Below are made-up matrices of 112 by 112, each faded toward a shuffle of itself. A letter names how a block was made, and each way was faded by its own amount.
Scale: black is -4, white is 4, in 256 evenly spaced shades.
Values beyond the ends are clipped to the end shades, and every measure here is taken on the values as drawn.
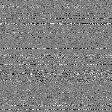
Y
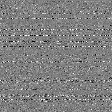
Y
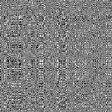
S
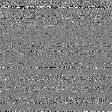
Y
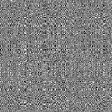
S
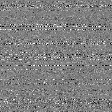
Y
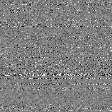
Y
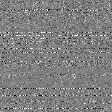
Y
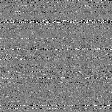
Y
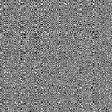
S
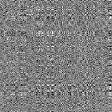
S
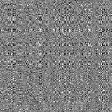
S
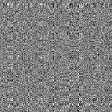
S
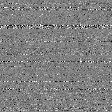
Y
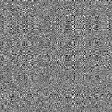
S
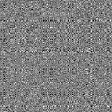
S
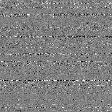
Y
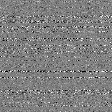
Y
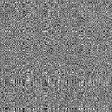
S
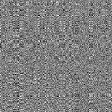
S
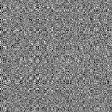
S
